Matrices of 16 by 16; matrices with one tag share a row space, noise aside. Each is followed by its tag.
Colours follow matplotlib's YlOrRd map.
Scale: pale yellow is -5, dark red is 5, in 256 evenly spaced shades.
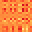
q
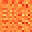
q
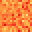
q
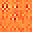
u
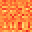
q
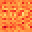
q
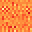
u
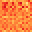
q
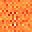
u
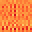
u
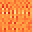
u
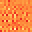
u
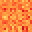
q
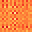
u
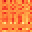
q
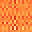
u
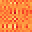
u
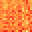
q
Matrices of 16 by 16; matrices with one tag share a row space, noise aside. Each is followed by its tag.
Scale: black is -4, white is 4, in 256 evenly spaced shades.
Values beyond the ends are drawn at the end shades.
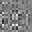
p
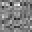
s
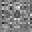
s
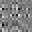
p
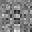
s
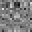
s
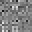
p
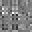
p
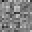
s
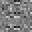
s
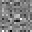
s
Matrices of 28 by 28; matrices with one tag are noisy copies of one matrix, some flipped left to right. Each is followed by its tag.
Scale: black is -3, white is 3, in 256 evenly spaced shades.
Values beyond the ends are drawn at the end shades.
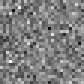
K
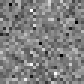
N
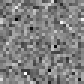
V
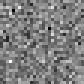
K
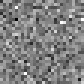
V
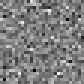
V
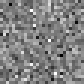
N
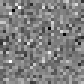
K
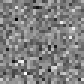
V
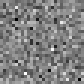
V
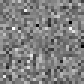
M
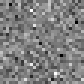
N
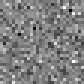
K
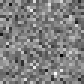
N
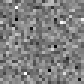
V
